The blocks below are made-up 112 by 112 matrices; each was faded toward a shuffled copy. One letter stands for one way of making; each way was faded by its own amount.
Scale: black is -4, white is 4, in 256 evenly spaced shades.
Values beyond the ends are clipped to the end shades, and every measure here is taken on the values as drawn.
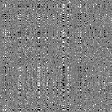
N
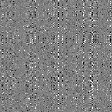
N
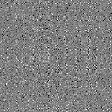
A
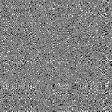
A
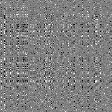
N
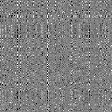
N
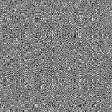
A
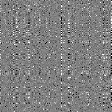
N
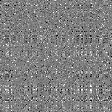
A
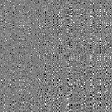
N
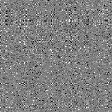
A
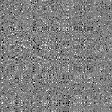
A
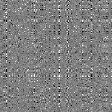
N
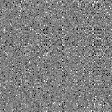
A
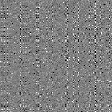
N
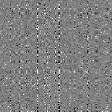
N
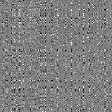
N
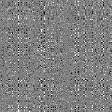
N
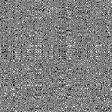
A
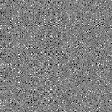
A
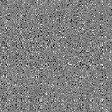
A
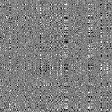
N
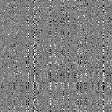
N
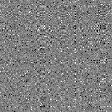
A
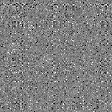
A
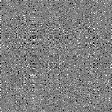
A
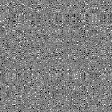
A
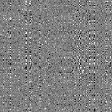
N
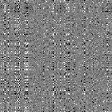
N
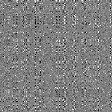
N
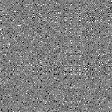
A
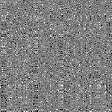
A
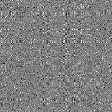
A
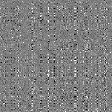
N
